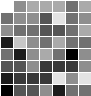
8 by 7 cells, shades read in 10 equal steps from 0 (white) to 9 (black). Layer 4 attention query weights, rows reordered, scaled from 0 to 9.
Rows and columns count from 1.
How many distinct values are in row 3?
4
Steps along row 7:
down same same down up down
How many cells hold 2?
1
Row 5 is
5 8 4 3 5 9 4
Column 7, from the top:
3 4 3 5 4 4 1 5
